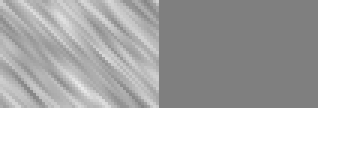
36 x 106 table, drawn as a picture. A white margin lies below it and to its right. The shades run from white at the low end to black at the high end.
The table splits into one row of 2 panels. Panel 1,1: low, slanting down to the right. Panel 1,2: middling, flat.
